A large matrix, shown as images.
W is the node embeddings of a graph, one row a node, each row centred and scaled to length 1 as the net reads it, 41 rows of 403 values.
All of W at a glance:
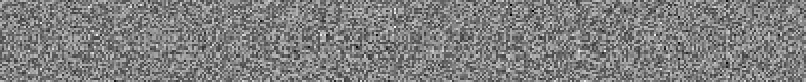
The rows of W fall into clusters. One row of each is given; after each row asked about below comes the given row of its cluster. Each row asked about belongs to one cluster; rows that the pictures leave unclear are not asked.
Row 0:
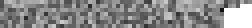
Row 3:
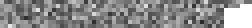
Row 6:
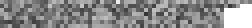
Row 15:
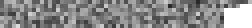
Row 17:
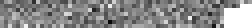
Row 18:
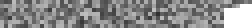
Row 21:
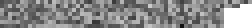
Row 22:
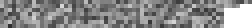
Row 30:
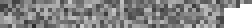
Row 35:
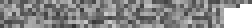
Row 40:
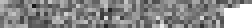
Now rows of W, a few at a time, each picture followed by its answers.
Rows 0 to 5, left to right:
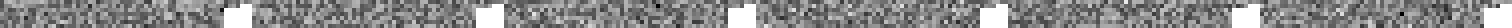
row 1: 40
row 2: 30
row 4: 6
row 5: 17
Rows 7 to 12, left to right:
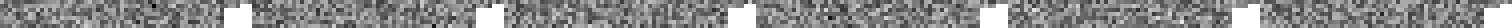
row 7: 30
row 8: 21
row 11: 22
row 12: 3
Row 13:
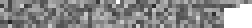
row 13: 6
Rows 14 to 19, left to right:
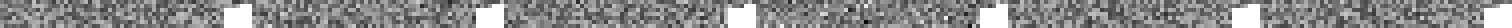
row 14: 18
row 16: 35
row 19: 18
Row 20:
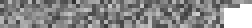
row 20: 17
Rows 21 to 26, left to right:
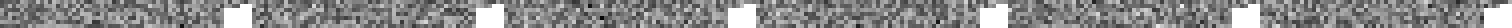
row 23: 17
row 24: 17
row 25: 21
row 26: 15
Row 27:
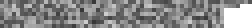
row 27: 35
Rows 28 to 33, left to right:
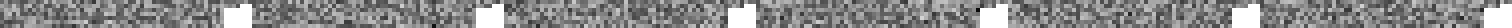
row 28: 35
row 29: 21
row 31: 0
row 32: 3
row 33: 0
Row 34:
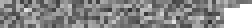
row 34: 22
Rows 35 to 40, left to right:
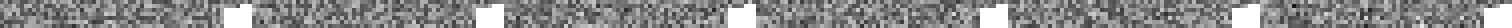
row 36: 40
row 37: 6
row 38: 15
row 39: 18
